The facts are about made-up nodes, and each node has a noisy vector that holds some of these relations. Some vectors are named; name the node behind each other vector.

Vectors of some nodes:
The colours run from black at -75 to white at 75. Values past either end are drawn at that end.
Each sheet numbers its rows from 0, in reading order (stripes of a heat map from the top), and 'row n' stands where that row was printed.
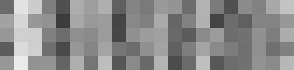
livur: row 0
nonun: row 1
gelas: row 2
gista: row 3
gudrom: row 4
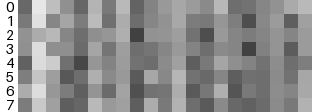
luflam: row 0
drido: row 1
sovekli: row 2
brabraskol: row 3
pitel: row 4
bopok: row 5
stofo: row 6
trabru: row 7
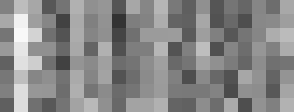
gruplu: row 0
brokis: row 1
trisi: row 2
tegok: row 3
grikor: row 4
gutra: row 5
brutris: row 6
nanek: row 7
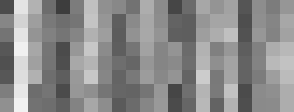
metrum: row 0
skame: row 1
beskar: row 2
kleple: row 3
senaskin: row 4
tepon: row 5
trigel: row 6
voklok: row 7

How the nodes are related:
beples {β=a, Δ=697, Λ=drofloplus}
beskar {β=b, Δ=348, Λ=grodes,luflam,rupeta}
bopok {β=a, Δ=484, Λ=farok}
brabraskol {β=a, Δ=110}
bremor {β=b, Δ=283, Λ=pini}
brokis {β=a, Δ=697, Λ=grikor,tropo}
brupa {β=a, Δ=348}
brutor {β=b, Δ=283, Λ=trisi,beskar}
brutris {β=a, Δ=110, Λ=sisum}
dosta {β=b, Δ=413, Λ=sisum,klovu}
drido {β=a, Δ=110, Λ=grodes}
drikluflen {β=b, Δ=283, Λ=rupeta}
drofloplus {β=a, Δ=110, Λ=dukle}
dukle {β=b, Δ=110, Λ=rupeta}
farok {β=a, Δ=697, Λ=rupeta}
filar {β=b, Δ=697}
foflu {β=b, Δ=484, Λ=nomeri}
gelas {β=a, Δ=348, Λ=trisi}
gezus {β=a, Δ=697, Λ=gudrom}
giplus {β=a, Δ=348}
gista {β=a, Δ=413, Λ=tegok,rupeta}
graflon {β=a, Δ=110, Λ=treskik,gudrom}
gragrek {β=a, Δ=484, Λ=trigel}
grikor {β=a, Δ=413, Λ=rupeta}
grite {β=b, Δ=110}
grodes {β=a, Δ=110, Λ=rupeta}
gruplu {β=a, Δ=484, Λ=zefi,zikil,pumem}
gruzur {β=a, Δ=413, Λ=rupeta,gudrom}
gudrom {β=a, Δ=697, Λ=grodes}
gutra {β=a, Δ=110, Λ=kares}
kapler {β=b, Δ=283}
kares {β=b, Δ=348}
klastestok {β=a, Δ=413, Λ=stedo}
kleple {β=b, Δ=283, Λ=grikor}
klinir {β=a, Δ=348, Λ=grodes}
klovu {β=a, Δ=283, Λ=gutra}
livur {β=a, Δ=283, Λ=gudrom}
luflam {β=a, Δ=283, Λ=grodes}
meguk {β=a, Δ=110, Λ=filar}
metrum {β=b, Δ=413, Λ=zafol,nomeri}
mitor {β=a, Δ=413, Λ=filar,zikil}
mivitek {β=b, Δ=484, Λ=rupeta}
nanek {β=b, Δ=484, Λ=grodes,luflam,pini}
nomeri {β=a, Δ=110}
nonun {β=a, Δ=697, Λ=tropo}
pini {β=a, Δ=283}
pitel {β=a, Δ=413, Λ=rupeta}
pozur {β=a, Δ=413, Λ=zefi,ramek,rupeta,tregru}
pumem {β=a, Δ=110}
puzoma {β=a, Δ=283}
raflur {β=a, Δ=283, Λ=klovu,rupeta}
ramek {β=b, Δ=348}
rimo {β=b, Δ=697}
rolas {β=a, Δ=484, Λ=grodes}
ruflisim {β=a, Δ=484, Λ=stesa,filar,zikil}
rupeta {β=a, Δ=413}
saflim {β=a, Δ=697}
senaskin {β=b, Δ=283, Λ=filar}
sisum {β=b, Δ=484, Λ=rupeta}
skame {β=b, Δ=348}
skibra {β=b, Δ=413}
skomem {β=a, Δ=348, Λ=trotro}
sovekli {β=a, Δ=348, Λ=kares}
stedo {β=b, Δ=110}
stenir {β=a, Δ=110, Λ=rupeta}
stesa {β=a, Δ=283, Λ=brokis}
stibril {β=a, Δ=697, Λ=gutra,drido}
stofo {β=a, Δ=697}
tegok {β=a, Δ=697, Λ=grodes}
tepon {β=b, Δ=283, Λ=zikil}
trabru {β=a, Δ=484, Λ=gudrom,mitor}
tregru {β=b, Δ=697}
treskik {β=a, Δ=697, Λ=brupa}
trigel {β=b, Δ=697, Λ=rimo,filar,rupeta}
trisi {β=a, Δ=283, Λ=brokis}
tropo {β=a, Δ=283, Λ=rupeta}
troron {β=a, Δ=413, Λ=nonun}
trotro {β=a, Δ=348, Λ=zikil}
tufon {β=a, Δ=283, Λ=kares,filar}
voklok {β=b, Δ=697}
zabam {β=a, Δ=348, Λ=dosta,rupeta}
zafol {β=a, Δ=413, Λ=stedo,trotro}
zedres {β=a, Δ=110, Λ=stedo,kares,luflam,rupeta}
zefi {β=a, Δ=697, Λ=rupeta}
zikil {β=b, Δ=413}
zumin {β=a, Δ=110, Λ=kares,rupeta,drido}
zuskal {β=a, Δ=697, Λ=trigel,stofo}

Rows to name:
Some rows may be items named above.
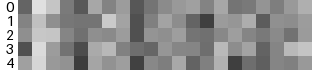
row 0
raflur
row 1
kares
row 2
zabam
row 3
senaskin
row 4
nonun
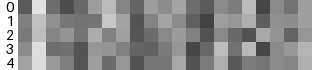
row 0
mivitek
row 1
kares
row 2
gutra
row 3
filar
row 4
zuskal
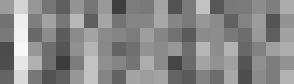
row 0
beples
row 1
grodes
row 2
stedo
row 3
drikluflen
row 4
metrum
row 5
foflu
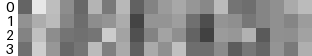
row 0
luflam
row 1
sovekli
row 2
kares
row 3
rolas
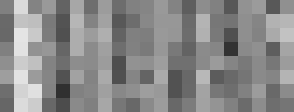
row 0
zedres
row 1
tufon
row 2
livur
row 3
graflon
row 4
zabam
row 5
gezus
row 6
zafol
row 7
rupeta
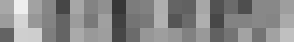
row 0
brokis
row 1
stibril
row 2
klovu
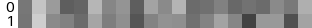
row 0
gragrek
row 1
drofloplus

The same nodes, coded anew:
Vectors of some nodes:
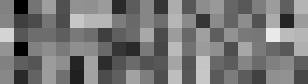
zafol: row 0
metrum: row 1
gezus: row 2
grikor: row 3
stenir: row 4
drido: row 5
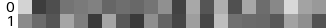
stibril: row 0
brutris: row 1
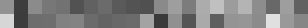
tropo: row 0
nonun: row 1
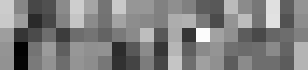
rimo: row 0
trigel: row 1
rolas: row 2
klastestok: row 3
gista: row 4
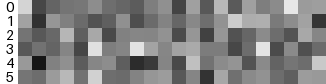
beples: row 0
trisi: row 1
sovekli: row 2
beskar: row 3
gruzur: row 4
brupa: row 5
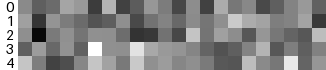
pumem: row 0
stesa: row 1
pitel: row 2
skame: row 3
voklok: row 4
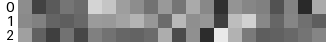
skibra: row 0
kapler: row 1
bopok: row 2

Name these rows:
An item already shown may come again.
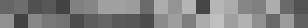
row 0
tepon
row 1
tropo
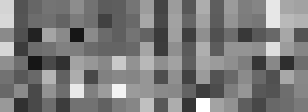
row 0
treskik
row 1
gezus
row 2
gutra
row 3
nonun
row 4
nanek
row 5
sovekli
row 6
kares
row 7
rolas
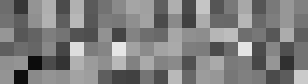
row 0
klinir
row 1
gelas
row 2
tufon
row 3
beskar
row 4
foflu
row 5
rupeta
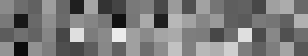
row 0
graflon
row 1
mitor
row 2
beskar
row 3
luflam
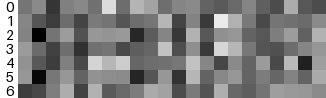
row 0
stedo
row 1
gruplu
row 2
zafol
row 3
trabru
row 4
dosta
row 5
troron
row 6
trotro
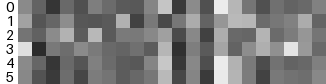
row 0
ruflisim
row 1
klovu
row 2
gelas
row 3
brokis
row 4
ruflisim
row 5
gruplu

